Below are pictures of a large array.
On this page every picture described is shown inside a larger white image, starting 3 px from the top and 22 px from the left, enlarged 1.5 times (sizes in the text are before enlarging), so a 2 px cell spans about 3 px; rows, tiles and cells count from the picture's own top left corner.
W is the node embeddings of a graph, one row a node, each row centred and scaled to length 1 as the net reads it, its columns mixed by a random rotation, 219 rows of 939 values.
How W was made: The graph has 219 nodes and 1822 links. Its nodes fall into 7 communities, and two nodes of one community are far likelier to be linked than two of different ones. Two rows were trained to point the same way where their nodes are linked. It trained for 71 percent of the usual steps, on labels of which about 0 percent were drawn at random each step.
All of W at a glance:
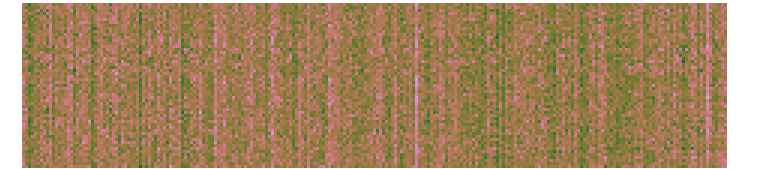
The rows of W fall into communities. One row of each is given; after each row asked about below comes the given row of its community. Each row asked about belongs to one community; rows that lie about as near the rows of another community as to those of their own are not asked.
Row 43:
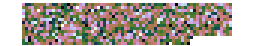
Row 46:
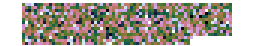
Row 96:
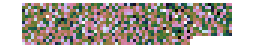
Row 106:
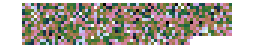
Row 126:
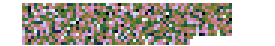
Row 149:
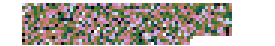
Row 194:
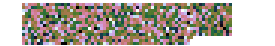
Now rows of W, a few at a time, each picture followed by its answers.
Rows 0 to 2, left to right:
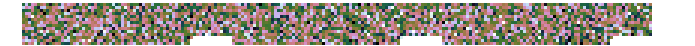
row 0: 46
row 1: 106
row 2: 96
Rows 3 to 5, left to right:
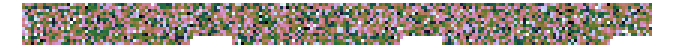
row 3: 194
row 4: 194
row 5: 43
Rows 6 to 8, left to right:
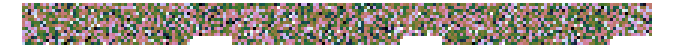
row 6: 194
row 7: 96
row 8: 126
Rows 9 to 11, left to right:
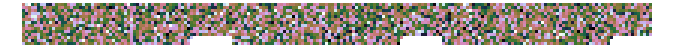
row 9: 106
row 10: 96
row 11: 149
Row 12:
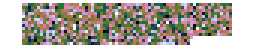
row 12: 126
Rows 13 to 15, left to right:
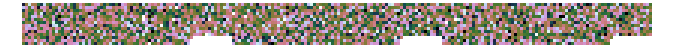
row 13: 46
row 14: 194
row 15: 126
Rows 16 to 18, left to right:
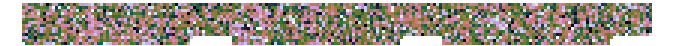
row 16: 194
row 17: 96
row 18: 149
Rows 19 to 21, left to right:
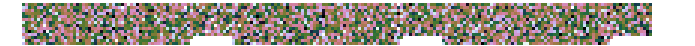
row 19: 126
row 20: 194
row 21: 194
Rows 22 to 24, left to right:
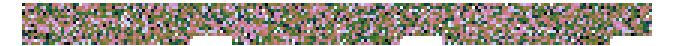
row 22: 46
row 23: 43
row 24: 194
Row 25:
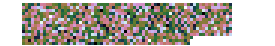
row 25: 126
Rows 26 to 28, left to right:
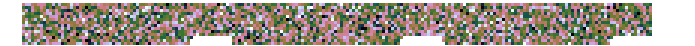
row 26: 149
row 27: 126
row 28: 194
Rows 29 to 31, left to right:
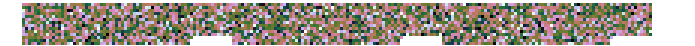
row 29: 126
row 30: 149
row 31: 106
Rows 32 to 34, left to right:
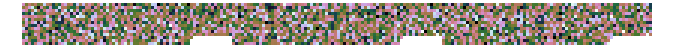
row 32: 106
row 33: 96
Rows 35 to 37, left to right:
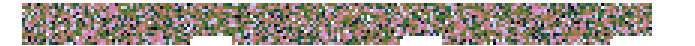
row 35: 126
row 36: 149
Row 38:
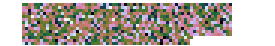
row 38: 46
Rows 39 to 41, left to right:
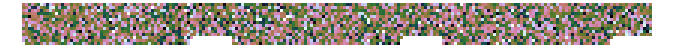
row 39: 194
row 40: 43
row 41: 46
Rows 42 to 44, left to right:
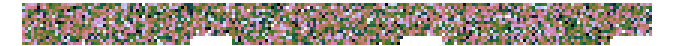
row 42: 46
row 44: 43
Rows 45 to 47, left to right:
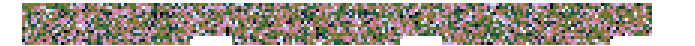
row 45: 149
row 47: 149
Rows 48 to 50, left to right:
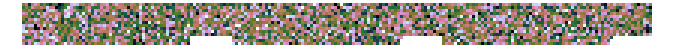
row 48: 96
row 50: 149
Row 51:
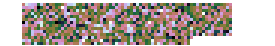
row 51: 106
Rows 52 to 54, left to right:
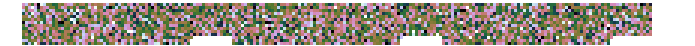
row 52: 106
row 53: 43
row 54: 96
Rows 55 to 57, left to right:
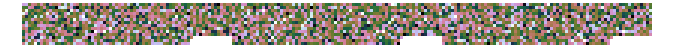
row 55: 149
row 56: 43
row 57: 106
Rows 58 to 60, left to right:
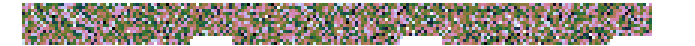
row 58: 106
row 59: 194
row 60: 46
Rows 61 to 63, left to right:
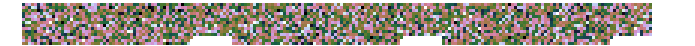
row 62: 126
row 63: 126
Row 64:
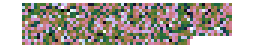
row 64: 46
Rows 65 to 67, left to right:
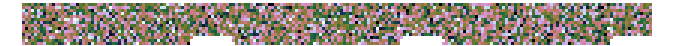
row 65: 43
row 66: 194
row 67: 126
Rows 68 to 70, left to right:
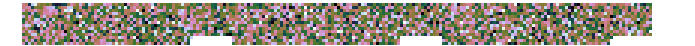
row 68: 96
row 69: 106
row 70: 96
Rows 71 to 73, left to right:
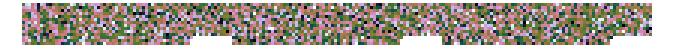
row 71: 106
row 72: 126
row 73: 43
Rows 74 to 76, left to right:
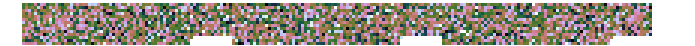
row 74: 194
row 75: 43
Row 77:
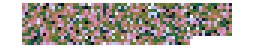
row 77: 194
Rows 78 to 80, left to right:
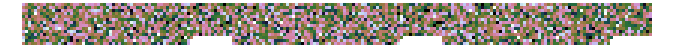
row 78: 194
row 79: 194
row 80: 96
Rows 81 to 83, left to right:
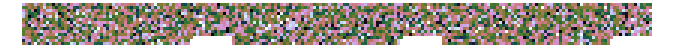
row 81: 149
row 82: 194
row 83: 126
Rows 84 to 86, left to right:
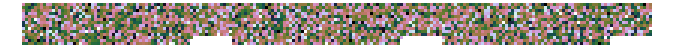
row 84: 126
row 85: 149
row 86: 96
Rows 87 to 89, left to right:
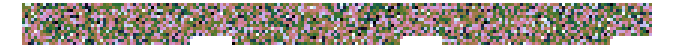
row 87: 106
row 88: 126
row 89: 46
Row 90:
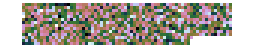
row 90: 43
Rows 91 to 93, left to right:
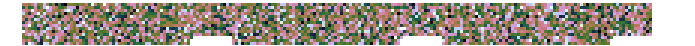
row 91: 96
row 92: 194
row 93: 126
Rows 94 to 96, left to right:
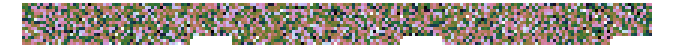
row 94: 126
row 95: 194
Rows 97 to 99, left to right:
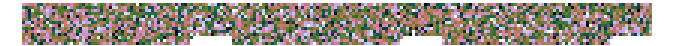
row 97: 149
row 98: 194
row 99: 106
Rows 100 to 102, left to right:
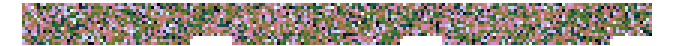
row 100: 106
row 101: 106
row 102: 46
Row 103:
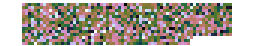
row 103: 149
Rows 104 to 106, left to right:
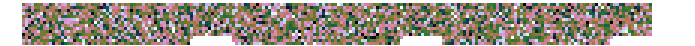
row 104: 46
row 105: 194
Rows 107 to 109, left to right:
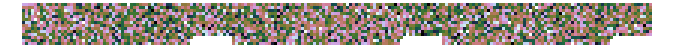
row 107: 96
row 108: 149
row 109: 149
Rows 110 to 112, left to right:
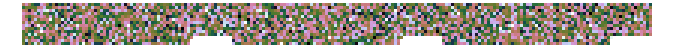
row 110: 46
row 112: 106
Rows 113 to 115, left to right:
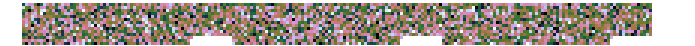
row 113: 46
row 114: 43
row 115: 96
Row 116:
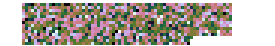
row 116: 43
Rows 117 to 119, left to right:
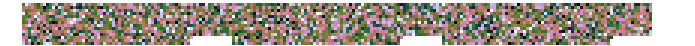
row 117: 194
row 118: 43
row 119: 149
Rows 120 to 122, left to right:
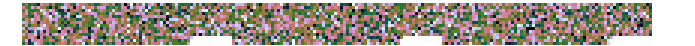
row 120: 126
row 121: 46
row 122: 194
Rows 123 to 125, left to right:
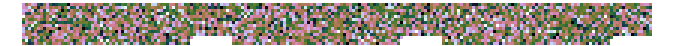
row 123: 43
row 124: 106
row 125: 43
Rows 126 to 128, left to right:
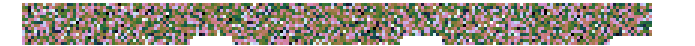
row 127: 46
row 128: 194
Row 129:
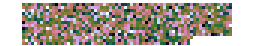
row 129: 43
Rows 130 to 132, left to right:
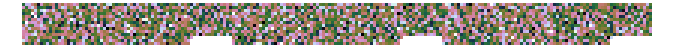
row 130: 106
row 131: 194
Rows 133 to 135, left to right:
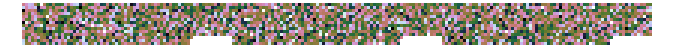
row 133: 106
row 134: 126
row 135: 126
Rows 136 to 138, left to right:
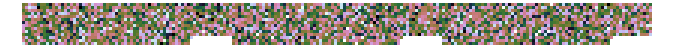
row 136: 106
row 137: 126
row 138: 126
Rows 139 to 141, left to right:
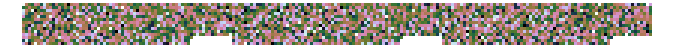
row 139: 149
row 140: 149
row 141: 46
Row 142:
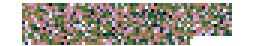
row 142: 96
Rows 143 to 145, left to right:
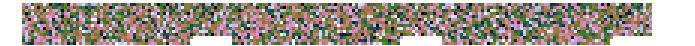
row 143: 106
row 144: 46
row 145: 106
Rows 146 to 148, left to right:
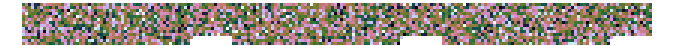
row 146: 126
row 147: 96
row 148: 106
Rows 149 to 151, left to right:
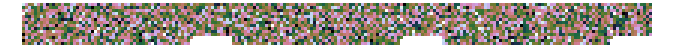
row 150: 43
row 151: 126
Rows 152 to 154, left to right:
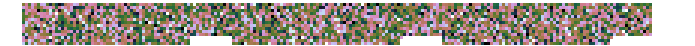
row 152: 96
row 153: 106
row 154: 46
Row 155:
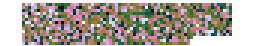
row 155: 96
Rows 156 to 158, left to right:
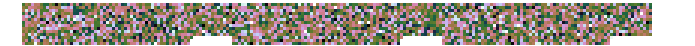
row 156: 43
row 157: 96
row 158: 106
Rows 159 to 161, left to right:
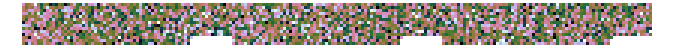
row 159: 96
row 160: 96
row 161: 106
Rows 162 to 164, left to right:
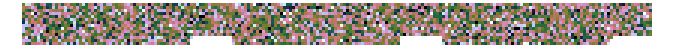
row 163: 106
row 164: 194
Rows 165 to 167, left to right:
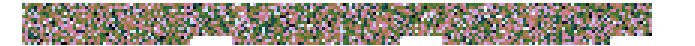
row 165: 194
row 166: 106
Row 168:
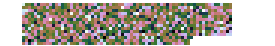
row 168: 126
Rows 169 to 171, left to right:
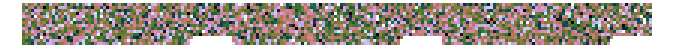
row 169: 194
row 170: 106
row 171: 43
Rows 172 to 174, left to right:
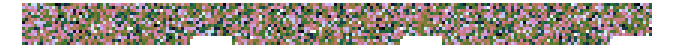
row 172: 96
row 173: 149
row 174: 43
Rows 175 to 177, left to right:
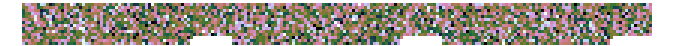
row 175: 106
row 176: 46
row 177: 46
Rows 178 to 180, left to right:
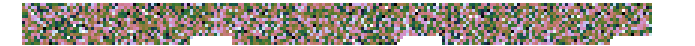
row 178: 106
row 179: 46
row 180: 149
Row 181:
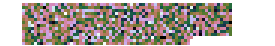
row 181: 194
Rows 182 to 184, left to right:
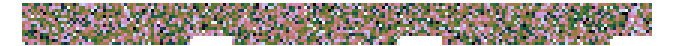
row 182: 46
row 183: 194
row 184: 126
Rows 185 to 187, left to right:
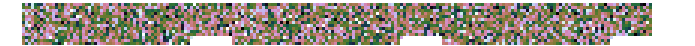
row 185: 96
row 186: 96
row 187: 46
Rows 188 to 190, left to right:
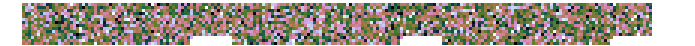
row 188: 106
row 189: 46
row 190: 126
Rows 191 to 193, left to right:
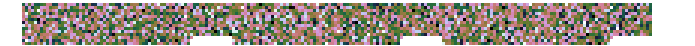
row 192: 106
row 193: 194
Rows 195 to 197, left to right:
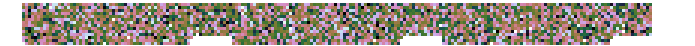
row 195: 194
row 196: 106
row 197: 149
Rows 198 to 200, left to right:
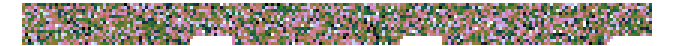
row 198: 43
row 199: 43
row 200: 194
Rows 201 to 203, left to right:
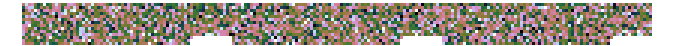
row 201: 106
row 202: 46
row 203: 43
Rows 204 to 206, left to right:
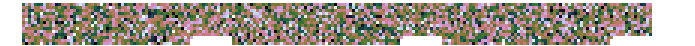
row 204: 46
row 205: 126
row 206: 46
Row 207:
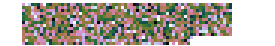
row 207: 106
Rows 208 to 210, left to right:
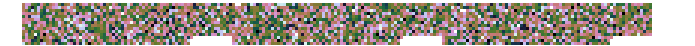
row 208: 194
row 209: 106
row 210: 126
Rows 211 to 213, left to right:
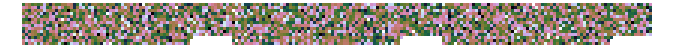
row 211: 46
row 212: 43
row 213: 149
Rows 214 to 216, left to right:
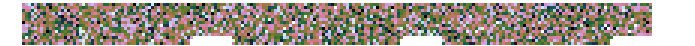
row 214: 106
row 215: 96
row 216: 126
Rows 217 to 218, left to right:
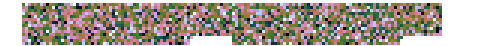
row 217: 194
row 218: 149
